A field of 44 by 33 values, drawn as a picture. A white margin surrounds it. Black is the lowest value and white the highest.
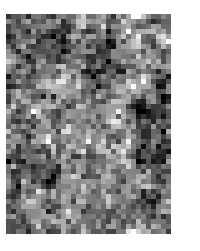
Mirror symmetry: none. Histogram: bell-shaped. Seam: none. Odd rows or columns: none. Slope: none.
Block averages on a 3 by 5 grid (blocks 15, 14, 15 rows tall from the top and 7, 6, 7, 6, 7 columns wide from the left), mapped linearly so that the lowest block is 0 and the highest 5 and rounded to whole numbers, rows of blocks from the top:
2 2 3 3 4 | 3 4 4 5 0 | 2 3 4 4 2
